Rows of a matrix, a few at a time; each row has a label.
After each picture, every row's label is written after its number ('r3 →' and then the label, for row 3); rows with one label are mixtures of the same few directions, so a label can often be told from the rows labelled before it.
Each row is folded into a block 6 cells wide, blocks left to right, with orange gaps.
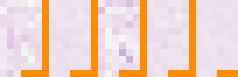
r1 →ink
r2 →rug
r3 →ink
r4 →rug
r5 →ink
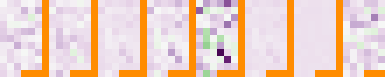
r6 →rug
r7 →ink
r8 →ink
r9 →ink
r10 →ink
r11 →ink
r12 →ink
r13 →rug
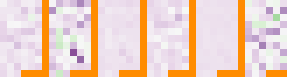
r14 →rug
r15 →ink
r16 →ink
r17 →rug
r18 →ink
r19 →rug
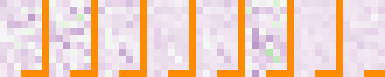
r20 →rug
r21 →rug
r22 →ink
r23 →ink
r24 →ink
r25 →ink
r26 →ink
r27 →rug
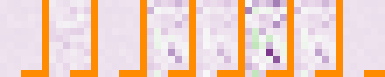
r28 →rug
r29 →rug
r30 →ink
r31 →ink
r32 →ink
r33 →ink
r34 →ink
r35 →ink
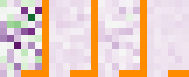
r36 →rug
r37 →rug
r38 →rug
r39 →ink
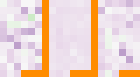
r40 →rug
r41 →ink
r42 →ink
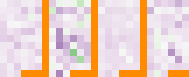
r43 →rug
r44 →ink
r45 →ink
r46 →ink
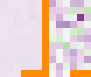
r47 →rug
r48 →rug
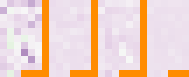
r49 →ink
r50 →rug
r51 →ink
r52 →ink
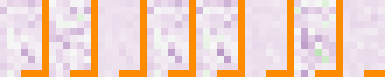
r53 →ink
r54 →rug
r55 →ink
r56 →ink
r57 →ink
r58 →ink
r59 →ink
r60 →rug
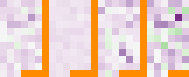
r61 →rug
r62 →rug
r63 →ink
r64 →rug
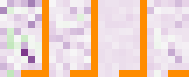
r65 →ink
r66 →rug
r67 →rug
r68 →ink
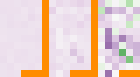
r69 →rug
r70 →ink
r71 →ink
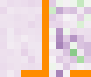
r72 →ink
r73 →ink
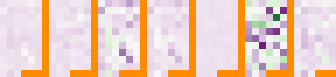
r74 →ink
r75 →rug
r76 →ink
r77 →ink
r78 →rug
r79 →rug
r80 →ink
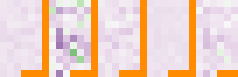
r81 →rug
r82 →ink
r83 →rug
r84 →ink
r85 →ink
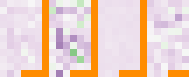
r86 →ink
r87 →ink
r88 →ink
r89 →rug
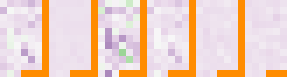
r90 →ink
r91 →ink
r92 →ink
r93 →ink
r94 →ink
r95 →rug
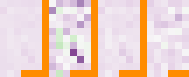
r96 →ink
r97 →ink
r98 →ink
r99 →rug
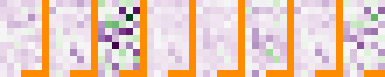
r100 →rug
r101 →ink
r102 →rug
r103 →ink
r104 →ink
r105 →ink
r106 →ink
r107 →rug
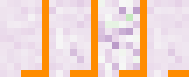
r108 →rug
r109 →ink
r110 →rug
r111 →ink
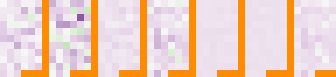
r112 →rug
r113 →rug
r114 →rug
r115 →ink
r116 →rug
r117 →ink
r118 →ink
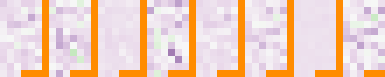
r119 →rug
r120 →ink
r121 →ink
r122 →ink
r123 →rug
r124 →rug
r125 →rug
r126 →rug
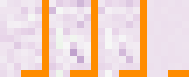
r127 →rug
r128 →ink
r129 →ink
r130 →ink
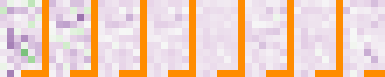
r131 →ink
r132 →rug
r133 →rug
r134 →rug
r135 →ink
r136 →rug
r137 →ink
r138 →ink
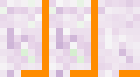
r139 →ink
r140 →ink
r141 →ink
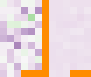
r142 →rug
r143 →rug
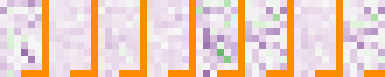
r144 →ink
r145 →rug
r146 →ink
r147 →rug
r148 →ink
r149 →rug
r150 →ink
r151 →rug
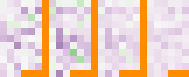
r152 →rug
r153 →ink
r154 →ink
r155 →rug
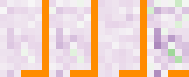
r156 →ink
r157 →ink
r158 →rug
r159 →ink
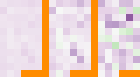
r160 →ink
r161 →ink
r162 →rug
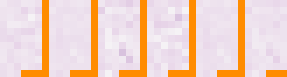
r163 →rug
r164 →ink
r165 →ink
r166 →rug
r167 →ink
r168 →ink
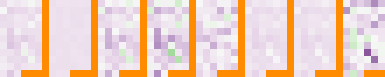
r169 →ink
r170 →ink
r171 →ink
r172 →ink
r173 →rug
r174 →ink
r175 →ink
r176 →ink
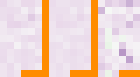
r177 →rug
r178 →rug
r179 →ink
